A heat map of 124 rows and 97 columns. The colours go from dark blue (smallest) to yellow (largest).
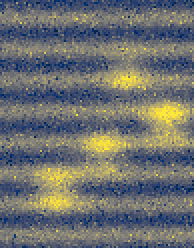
Ninth with the highest average: middle right. Stripes: horizontal, repeating 8 times. Bumps: four. Slope: none.
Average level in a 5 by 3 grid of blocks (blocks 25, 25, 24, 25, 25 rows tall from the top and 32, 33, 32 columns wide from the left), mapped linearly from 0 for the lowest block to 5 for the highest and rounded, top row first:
0 0 0 | 0 2 2 | 1 3 5 | 2 3 0 | 2 1 1
